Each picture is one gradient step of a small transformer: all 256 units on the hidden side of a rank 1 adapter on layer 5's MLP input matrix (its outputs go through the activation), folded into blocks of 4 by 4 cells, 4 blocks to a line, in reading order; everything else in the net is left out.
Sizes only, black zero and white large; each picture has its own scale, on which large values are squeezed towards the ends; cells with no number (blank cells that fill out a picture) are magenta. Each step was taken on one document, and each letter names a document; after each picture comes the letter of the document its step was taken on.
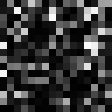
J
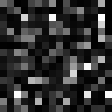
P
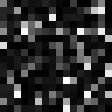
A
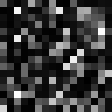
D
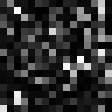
P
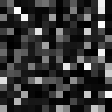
P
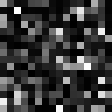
P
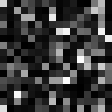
A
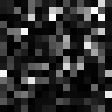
J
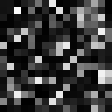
D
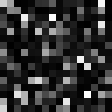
P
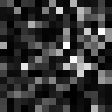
D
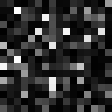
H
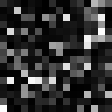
H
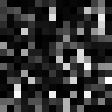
A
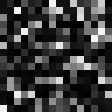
D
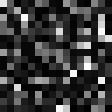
P
